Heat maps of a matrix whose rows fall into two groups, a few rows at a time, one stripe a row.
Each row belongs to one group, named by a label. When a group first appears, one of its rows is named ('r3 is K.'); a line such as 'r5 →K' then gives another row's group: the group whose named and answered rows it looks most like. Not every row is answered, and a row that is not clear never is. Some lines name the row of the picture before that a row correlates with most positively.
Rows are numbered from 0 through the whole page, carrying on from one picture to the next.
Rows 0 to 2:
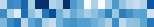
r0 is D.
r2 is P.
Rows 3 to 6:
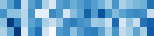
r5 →P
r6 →P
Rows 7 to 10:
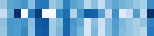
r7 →D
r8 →P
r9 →D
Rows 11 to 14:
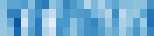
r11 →D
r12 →P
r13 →P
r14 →P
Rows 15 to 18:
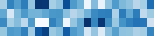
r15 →D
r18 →D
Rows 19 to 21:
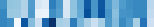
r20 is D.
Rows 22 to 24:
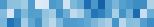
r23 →P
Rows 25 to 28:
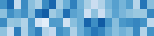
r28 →P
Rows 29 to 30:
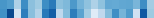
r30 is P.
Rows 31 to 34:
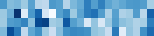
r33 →D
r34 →P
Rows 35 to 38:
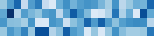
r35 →P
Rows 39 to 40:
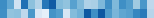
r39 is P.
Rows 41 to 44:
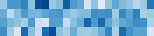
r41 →D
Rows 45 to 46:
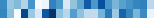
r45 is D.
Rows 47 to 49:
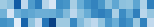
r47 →P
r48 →P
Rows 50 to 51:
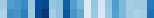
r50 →D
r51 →D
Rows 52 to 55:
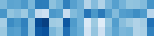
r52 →D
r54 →D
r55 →D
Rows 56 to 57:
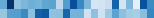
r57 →D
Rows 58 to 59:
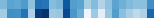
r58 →D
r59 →D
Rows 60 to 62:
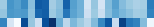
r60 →D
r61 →D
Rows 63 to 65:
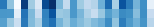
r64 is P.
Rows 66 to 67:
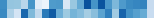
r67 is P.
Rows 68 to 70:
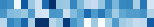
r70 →D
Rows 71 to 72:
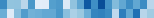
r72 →P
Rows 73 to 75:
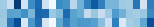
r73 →P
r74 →D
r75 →P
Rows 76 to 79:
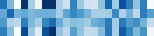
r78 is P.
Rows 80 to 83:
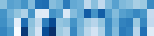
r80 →D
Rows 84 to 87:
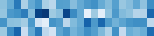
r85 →D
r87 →P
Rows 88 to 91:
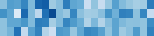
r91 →P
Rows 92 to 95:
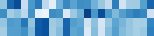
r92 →P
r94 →D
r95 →D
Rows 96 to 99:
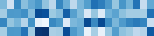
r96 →P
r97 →D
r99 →D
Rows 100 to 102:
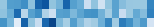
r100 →D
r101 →P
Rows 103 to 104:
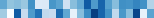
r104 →P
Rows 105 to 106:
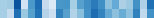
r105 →P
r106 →P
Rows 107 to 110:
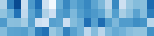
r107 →P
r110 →D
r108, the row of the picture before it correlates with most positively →105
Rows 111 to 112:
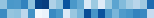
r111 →D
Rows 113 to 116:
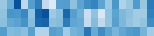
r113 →P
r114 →D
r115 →D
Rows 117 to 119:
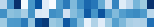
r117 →P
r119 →D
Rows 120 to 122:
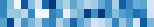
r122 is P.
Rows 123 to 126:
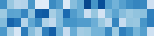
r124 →D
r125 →P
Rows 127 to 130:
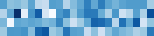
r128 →P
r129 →P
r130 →D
